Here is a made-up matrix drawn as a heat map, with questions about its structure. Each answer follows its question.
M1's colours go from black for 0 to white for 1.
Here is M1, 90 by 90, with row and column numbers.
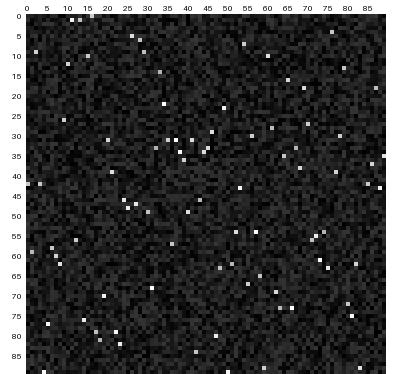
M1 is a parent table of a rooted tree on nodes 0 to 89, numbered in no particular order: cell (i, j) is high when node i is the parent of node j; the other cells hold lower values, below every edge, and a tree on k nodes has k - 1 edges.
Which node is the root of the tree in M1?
84
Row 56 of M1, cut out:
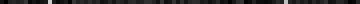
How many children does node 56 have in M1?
2
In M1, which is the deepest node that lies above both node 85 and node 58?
42
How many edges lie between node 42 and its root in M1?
1
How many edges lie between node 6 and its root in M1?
6
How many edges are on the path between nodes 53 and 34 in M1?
8
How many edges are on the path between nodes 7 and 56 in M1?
4
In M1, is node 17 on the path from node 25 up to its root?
no
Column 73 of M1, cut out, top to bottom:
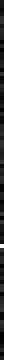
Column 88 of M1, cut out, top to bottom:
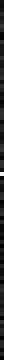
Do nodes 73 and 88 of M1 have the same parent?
no
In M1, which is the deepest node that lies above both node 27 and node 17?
79
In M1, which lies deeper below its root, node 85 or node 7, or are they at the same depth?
node 7
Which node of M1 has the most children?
31
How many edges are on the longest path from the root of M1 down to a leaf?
59
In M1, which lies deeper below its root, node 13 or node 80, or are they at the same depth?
node 80
